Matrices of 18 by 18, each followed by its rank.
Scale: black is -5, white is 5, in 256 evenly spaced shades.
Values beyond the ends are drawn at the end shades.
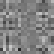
three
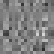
three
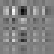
one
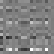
two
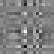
two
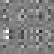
three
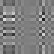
one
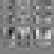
two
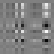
one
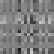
two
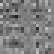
three
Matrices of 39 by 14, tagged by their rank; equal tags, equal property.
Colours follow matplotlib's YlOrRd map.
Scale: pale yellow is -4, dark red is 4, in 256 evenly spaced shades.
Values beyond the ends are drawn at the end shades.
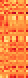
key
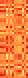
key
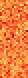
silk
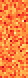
silk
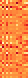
key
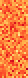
silk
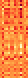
key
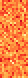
silk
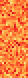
silk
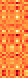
key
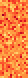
silk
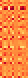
key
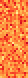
silk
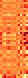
key
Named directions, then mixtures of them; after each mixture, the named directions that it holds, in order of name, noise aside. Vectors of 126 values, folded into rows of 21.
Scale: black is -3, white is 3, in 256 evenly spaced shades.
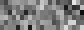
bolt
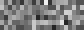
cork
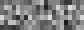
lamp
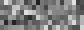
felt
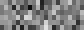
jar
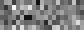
felt, jar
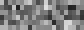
bolt, lamp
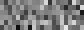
bolt, cork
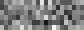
cork, jar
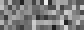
cork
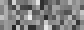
jar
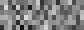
jar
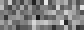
cork
